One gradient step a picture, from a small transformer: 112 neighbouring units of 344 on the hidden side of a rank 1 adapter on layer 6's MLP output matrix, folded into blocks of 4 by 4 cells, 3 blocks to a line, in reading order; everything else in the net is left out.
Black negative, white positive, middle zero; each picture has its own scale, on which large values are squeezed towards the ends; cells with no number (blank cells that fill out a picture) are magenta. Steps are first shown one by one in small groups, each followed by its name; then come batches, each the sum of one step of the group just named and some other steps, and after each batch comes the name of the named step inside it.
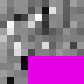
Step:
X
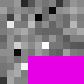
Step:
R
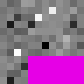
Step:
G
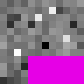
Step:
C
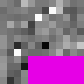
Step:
C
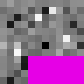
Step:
C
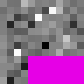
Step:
G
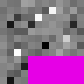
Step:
G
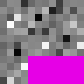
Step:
C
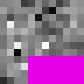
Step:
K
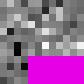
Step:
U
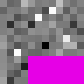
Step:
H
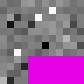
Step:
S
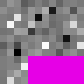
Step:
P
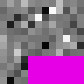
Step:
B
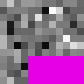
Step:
B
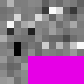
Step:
P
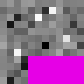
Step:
S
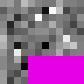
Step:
B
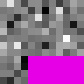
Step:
U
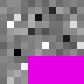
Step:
P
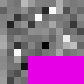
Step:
H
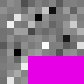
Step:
P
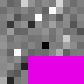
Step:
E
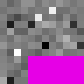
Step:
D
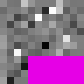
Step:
E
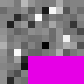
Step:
E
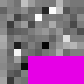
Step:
E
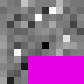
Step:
E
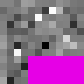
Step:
D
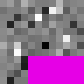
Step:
E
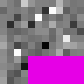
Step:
E
